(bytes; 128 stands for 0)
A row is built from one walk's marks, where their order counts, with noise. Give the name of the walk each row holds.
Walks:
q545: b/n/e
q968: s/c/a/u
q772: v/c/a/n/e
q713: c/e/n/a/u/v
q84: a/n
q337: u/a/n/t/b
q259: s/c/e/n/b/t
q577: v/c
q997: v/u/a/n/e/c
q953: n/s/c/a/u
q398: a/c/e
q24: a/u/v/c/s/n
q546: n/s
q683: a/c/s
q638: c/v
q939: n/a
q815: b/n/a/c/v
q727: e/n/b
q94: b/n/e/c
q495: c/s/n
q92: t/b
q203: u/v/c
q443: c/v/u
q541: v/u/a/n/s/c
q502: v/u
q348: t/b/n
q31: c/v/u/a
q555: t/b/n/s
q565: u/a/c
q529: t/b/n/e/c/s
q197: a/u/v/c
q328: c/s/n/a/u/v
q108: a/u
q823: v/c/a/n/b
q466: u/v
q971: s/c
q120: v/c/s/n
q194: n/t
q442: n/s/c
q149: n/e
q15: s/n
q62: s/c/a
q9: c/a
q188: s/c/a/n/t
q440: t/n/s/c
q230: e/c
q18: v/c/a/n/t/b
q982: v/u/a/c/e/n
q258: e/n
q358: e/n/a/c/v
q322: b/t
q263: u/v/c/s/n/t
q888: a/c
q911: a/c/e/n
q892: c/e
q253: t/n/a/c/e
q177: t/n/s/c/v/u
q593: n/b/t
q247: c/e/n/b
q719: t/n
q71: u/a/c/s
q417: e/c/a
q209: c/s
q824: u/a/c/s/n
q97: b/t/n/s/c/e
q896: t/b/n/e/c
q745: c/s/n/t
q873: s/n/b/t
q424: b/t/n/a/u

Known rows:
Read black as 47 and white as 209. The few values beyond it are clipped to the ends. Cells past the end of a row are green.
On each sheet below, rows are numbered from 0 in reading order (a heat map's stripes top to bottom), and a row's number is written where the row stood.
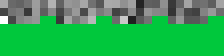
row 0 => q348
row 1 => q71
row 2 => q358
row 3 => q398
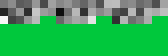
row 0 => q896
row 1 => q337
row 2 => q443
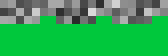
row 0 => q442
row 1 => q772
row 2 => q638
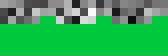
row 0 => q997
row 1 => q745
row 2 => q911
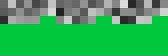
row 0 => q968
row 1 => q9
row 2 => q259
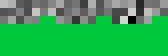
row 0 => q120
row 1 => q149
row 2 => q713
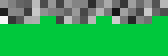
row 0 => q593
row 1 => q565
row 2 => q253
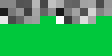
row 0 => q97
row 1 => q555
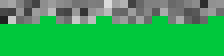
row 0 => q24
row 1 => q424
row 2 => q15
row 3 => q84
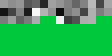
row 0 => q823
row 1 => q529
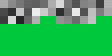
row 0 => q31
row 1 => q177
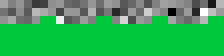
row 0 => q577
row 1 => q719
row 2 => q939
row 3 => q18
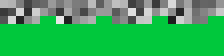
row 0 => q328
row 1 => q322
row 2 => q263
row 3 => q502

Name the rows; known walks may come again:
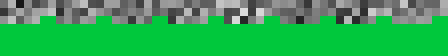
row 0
q62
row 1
q683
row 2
q149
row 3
q953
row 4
q328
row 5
q258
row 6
q982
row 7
q971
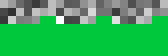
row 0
q541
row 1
q194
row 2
q440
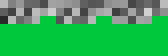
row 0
q443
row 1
q203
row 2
q442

